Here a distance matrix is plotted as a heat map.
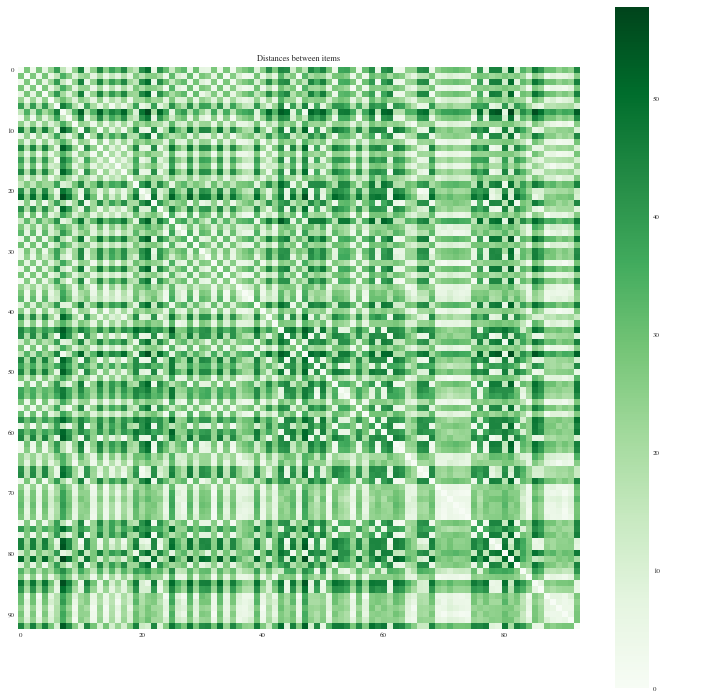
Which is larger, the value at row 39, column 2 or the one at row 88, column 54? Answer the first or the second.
the second
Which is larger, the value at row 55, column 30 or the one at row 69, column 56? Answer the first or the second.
the first
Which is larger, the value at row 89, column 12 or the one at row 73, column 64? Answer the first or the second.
the second
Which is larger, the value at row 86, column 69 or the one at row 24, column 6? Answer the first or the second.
the first
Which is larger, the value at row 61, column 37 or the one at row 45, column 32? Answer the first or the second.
the second
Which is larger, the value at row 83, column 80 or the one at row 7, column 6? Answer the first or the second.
the second
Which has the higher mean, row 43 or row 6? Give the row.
43
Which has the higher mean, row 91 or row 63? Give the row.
63
